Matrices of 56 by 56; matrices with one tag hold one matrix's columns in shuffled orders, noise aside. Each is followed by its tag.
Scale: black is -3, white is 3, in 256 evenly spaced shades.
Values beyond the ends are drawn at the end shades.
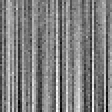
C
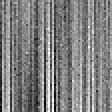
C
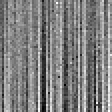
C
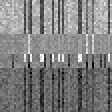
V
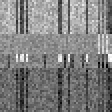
V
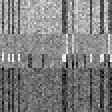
V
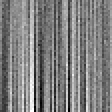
C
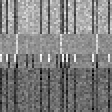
V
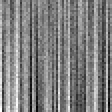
C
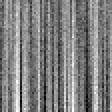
C
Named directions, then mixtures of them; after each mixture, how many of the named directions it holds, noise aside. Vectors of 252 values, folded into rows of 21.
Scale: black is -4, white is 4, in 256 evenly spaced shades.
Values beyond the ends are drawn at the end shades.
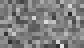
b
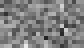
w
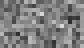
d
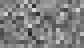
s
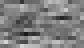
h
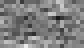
two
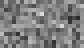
one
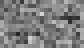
two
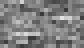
two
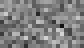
three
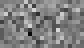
one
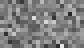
one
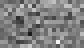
three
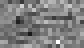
three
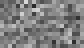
three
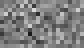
one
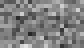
three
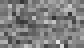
two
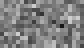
one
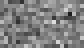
three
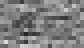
one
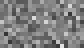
one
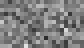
two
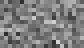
two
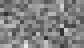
one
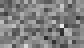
two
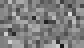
one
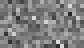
one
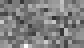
three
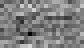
three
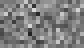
one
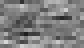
one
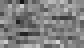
two
